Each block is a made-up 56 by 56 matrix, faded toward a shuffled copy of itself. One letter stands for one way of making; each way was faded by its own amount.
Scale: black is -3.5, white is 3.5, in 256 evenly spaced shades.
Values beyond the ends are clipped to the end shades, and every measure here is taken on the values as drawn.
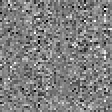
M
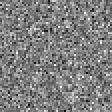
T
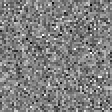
T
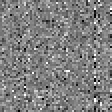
M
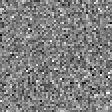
T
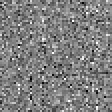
M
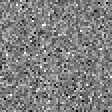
T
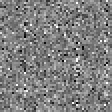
M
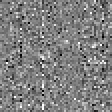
M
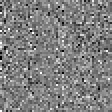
M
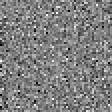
M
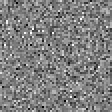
T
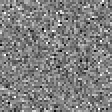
T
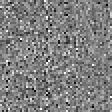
M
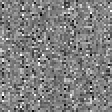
M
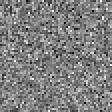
T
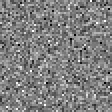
T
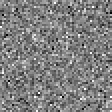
T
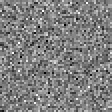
T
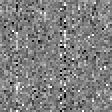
M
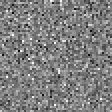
T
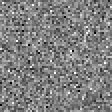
T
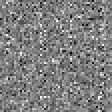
M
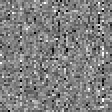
M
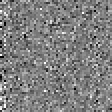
M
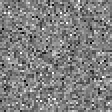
T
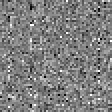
M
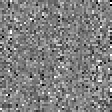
M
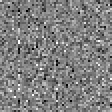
M
